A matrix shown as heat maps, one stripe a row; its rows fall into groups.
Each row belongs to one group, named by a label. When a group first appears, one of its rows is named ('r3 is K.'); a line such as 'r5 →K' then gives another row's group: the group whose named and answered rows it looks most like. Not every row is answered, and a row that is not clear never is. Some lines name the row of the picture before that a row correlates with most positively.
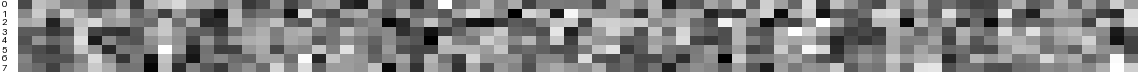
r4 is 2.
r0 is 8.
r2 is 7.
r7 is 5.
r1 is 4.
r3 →2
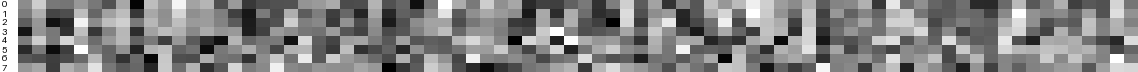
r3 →8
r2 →8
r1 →8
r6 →5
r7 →7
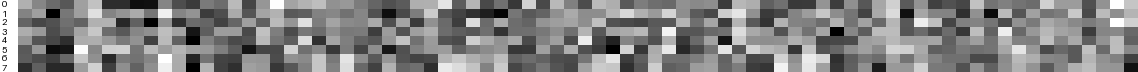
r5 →8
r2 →5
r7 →2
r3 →7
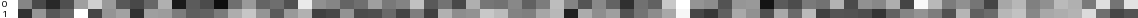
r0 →5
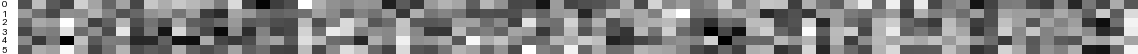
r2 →4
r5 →4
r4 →5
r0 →8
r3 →4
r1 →7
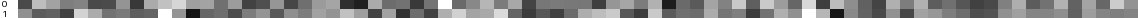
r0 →8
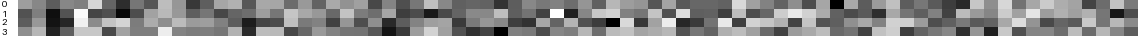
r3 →7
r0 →7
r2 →8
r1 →2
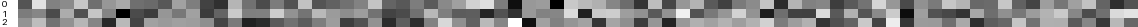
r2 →8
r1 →7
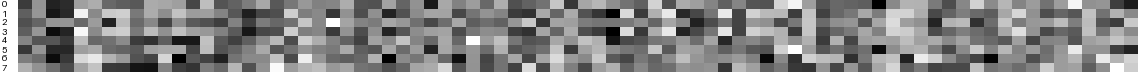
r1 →8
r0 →2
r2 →4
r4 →5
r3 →8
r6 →5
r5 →2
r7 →7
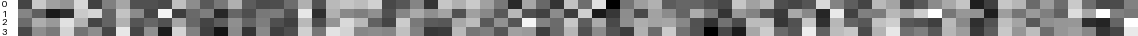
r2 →4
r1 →5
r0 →4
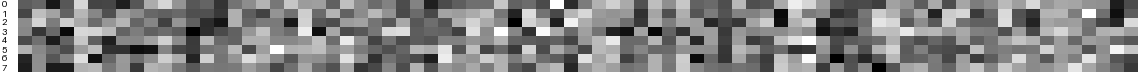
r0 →2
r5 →7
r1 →4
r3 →5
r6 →2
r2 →4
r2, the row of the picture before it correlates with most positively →2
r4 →2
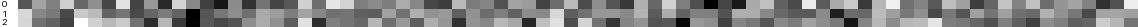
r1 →7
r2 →5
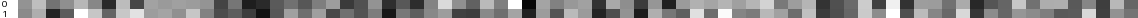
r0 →8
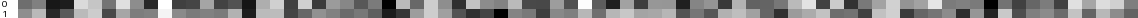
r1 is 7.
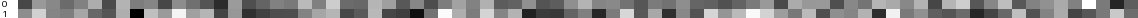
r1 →8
